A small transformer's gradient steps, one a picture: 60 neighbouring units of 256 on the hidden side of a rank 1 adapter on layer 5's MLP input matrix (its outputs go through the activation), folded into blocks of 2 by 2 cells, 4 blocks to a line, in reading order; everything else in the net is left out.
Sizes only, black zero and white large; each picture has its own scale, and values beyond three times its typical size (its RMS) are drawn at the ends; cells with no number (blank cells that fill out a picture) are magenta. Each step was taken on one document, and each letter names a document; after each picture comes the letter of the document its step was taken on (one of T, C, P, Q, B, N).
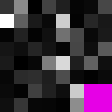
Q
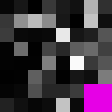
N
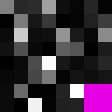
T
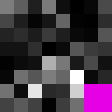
Q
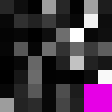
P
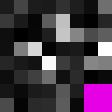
Q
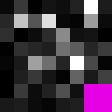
N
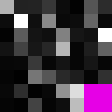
T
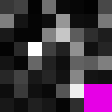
Q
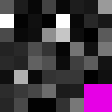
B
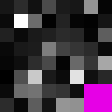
N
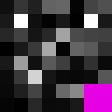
T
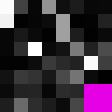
Q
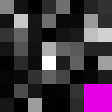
T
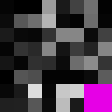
N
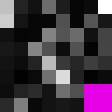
Q
